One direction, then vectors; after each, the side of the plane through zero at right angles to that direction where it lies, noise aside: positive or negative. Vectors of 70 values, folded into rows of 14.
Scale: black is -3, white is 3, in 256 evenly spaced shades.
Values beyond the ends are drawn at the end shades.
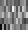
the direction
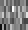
positive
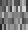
positive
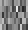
negative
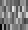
positive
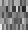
negative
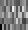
positive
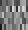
positive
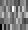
positive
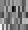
negative
